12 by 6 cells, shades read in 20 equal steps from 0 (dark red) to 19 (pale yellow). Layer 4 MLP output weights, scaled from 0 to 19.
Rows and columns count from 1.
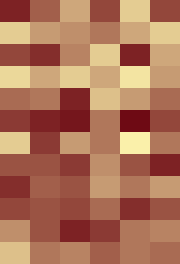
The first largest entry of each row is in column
5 1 4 5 4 4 5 4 4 4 1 1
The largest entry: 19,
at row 7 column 5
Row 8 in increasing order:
2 4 6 6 6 11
